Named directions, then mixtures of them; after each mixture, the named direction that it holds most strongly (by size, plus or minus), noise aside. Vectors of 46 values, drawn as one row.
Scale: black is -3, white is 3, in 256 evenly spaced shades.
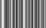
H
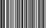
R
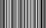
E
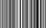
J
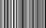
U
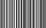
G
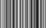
J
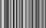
H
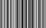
R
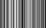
U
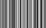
E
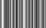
H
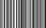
U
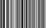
R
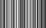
E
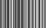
J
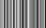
U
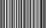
G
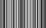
E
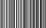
G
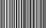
G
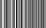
H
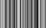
J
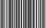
G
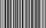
G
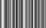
H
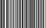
R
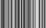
J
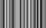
E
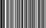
R
